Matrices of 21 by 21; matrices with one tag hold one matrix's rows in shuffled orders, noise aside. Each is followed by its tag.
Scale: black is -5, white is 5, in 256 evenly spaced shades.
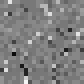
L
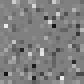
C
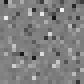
C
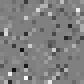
L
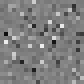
C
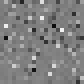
C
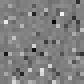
C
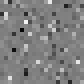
L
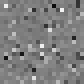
C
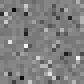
L
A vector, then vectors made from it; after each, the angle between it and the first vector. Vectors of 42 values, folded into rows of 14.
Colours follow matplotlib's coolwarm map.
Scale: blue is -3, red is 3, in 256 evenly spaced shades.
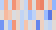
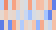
nearly parallel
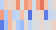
partly aligned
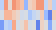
nearly parallel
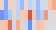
partly opposed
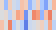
partly opposed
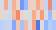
partly aligned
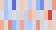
nearly opposite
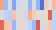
nearly opposite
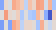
nearly parallel
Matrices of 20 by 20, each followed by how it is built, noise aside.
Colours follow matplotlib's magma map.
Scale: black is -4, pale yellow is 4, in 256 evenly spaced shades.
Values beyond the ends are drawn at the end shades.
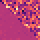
upper triangular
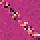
banded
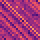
Toeplitz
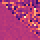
upper triangular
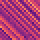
Toeplitz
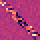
banded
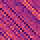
Toeplitz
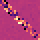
banded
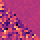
lower triangular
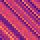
Toeplitz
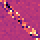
banded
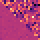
upper triangular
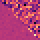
upper triangular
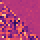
lower triangular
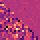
lower triangular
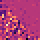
lower triangular
